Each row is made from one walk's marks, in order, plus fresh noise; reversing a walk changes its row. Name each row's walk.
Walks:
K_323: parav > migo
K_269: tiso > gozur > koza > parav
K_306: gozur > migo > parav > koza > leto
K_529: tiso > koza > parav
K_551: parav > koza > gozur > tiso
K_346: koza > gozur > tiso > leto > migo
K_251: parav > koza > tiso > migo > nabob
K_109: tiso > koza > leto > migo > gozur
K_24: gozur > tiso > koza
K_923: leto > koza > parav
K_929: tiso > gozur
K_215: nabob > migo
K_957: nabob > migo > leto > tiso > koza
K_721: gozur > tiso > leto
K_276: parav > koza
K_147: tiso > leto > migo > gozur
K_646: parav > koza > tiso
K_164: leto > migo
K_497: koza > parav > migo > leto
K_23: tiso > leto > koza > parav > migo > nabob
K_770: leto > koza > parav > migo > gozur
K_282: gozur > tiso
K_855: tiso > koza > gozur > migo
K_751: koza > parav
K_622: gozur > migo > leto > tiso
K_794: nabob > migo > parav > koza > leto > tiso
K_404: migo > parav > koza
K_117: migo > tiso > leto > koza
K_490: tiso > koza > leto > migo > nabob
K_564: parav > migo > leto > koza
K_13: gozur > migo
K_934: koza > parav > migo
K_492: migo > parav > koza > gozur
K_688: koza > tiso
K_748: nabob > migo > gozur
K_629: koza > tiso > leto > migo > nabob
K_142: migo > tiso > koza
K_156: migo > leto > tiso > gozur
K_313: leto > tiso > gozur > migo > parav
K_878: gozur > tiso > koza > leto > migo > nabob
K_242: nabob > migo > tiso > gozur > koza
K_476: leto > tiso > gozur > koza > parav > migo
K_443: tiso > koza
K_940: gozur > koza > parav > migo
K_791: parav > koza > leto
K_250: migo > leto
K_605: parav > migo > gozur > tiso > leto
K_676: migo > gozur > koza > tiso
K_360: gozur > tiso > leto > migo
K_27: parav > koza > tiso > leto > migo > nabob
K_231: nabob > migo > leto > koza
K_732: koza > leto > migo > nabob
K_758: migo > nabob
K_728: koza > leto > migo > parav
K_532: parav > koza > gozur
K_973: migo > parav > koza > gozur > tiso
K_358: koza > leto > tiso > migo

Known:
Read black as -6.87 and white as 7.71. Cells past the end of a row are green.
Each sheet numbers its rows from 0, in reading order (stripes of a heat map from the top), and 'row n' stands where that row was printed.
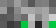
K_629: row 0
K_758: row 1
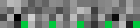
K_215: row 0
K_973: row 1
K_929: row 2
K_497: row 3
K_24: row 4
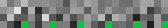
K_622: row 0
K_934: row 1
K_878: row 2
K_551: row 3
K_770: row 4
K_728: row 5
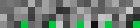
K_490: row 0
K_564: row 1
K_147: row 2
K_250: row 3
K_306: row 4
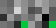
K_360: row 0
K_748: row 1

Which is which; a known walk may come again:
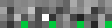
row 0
K_497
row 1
K_751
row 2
K_476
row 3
K_728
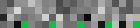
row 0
K_721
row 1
K_646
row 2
K_492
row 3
K_282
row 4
K_250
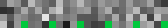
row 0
K_147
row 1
K_276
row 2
K_346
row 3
K_629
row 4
K_929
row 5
K_443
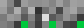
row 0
K_940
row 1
K_934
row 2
K_605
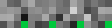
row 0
K_923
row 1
K_27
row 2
K_360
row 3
K_109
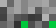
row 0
K_564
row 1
K_688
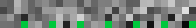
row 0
K_313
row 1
K_142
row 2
K_758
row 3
K_269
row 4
K_532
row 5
K_358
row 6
K_13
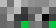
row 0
K_164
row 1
K_794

